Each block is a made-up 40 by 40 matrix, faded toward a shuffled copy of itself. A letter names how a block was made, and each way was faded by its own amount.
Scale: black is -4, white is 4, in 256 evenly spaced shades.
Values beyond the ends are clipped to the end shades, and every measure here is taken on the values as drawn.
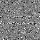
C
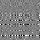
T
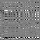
T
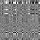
T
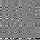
T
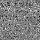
C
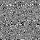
C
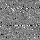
C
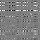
T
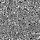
C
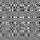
T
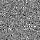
C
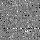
C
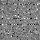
C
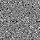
C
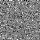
C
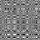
T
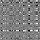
T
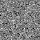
C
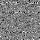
C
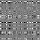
T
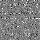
C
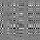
T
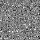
C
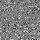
C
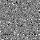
C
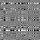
T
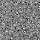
C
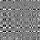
T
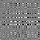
T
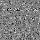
C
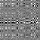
T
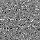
C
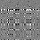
T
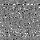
C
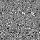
C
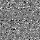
C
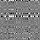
T
